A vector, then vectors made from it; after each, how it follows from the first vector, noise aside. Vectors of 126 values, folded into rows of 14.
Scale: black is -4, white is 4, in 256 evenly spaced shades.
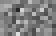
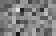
negated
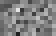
negated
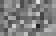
reversed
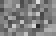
reversed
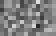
reversed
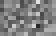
reversed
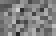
negated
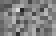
negated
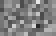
reversed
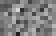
negated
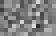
reversed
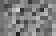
negated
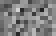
negated
